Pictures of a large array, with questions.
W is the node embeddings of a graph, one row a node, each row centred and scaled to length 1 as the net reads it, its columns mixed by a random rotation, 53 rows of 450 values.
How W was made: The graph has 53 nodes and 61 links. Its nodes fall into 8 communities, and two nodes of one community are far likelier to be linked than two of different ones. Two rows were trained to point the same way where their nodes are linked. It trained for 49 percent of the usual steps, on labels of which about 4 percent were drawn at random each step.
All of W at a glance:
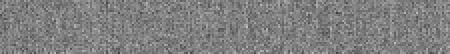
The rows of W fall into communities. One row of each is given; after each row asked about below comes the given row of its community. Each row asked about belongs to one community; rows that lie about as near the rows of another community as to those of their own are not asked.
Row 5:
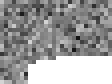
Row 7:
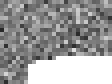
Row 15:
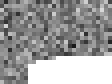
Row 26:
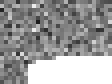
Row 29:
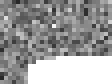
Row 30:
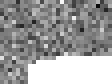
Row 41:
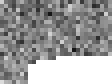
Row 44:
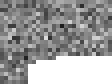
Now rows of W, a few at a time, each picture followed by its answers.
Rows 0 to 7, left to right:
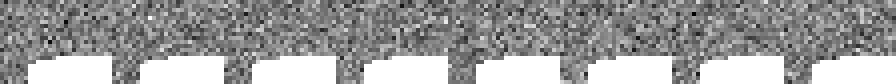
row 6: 5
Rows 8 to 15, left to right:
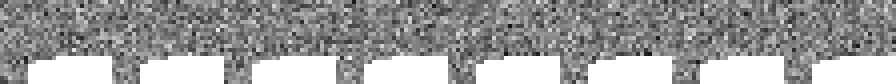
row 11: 30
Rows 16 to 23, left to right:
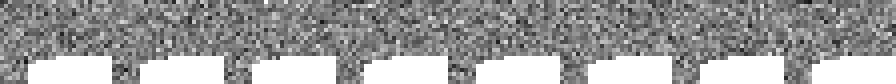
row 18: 41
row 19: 26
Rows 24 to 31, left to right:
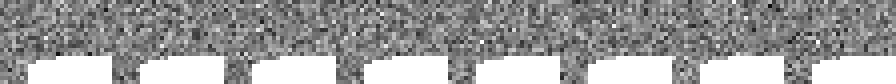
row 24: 7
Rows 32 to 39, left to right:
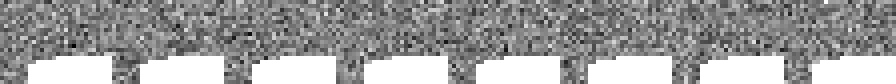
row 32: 7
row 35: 15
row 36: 26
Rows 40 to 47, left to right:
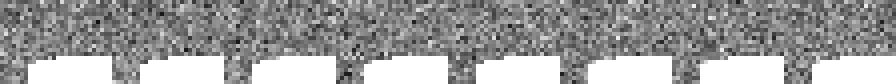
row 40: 41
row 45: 29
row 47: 41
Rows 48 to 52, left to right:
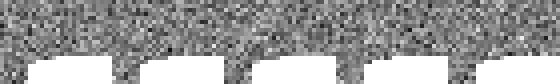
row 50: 29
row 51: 5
